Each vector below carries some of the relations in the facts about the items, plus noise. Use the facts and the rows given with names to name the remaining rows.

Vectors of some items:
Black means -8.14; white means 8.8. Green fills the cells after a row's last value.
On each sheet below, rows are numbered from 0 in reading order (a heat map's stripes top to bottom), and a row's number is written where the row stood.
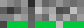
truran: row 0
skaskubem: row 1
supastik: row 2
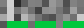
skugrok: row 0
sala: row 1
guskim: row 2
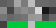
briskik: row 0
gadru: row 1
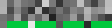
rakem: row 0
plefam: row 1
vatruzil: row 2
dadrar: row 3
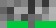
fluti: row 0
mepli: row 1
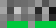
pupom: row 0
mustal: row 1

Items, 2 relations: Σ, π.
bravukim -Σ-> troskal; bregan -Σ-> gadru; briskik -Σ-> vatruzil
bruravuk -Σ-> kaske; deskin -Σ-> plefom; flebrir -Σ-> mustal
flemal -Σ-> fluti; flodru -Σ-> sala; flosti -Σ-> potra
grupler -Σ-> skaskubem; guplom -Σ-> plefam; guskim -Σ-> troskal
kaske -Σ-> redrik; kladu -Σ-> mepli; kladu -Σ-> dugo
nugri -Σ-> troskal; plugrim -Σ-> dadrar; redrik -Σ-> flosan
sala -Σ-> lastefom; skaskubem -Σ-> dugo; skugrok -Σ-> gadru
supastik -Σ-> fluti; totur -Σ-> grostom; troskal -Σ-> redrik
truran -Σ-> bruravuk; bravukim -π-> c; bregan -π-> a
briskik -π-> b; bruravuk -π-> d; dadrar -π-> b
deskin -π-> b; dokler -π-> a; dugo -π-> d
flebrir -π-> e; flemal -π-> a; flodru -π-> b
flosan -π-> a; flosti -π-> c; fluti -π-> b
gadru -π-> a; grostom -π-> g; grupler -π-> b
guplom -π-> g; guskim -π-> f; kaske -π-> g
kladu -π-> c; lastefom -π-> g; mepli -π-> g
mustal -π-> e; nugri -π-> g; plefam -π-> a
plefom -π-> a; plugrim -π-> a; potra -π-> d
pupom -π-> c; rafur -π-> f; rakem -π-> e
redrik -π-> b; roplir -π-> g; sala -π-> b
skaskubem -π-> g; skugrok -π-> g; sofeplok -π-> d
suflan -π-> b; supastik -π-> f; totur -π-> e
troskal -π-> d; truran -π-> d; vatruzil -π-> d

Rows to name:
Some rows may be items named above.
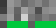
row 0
nugri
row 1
suflan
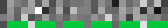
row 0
nugri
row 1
plefom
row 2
pupom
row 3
guskim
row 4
roplir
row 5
flemal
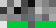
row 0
flemal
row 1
kaske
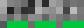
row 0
totur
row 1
lastefom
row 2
pupom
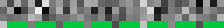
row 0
dokler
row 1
plugrim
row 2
bravukim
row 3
flebrir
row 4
redrik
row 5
bregan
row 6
rafur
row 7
grostom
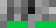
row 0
rakem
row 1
guplom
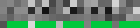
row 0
suflan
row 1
flemal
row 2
flosan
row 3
flebrir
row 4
deskin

